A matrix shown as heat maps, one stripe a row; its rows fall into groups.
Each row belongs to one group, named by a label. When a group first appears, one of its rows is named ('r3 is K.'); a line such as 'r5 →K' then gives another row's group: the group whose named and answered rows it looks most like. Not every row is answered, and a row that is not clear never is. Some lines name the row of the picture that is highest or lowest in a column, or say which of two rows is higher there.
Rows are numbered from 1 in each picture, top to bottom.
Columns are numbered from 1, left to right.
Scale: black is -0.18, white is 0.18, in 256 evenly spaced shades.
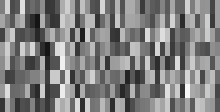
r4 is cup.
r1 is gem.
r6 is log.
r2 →gem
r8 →log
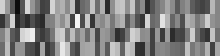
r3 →cup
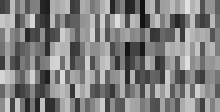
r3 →gem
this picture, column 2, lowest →1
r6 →cup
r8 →gem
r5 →log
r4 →log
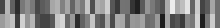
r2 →cup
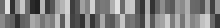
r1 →gem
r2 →log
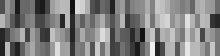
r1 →log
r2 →log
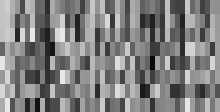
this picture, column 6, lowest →8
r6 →gem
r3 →cup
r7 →cup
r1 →cup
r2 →cup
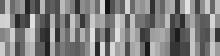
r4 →cup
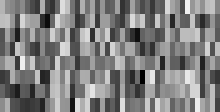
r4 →gem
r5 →cup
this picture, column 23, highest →4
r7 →log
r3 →log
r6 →log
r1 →gem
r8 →log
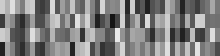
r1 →cup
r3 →cup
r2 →log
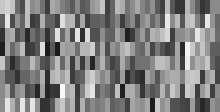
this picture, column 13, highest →7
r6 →log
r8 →cup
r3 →log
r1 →cup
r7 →gem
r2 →gem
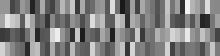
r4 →cup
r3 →log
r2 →cup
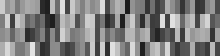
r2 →gem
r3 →gem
